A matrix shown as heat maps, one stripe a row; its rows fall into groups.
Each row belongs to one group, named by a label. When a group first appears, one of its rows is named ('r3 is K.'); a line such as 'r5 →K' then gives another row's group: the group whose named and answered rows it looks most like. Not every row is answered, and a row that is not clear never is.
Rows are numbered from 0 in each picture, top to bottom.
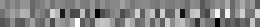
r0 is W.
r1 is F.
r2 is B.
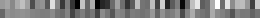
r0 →F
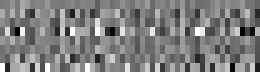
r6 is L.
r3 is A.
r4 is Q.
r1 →Q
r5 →B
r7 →W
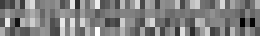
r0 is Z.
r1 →L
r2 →A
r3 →B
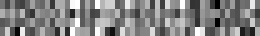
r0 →B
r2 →B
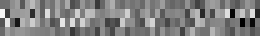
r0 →L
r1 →W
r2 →A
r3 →F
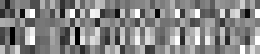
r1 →Z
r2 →Q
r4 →Z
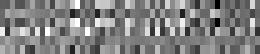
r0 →B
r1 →F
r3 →W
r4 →L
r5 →Q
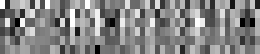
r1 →Z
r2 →A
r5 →F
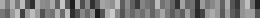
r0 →Q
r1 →L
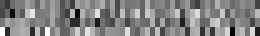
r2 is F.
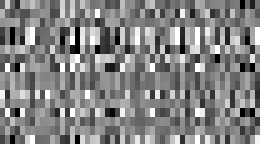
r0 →A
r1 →B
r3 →Z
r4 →Z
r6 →B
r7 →A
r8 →Q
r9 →Q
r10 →W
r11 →W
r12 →A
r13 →Q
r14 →A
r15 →Z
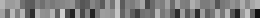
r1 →Q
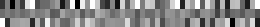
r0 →Z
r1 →B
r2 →W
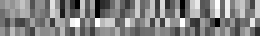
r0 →F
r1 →F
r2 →B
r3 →Q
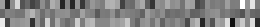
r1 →L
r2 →W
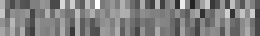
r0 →B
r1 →W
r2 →Q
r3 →Q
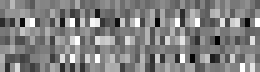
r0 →Q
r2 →Z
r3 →W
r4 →B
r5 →Q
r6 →B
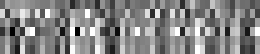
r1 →W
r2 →A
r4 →A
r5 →A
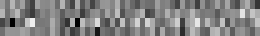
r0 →Q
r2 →Z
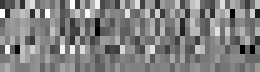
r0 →Z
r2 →F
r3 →F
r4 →Q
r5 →A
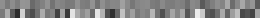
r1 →A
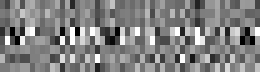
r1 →W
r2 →L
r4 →A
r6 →B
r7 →F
